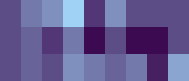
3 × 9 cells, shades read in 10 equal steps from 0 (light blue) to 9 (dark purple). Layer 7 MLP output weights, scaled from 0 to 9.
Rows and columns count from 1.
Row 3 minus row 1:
0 1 3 3 -3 2 -2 2 -4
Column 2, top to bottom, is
4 5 5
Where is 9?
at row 2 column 5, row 2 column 7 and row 2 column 8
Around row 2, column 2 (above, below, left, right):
4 5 6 7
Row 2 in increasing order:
4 5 6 6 6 7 9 9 9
